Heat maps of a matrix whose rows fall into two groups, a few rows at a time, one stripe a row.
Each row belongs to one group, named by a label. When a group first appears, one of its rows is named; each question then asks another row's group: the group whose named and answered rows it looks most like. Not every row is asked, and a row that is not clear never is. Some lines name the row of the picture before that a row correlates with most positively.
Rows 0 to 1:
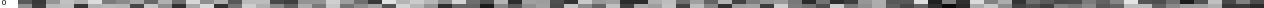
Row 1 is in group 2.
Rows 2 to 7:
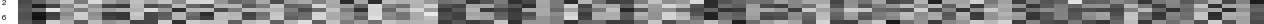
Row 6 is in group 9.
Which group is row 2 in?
2
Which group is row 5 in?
9
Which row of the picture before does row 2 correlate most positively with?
0
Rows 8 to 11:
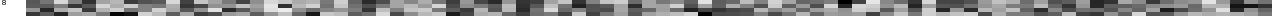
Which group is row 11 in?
9
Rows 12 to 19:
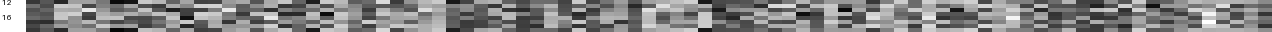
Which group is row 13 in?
2
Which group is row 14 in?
9
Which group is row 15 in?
2
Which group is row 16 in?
2
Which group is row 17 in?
9
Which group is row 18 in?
2
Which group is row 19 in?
9
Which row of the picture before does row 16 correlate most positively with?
8
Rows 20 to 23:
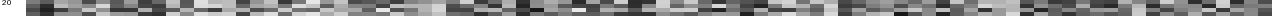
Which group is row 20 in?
2
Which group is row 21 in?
2
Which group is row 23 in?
2
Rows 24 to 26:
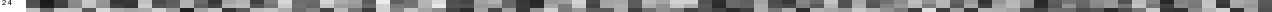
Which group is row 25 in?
9
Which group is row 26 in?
2
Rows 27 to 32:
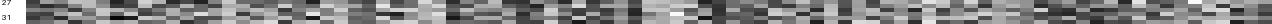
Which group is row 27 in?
9
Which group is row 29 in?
2
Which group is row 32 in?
2
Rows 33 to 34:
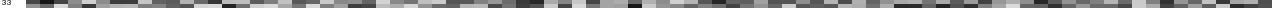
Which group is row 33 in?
9
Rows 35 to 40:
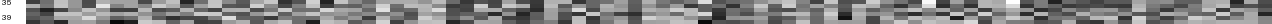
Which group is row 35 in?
2
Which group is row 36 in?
2
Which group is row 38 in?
2
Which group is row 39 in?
9
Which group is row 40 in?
9
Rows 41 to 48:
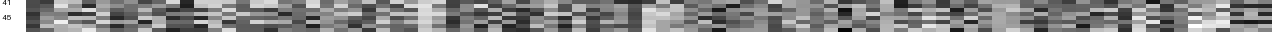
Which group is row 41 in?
2
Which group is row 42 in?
2
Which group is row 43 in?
9
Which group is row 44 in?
2
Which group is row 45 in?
9
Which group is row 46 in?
2
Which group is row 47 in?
9
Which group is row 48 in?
9
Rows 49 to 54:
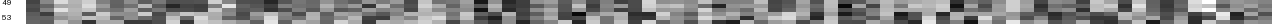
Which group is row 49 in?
9
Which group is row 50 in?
9
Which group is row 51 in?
9
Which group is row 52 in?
2
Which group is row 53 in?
2
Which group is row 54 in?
2
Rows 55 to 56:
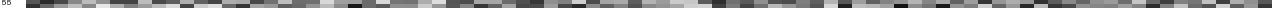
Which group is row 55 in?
9
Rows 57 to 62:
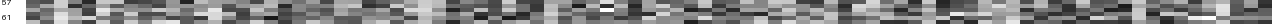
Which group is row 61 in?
9
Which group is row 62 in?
2
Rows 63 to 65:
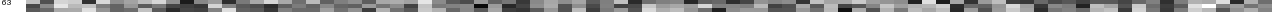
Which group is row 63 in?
2
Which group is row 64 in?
9
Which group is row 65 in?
9
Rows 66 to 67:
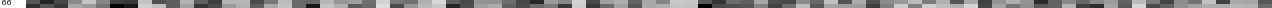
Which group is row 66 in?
9
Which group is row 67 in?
9
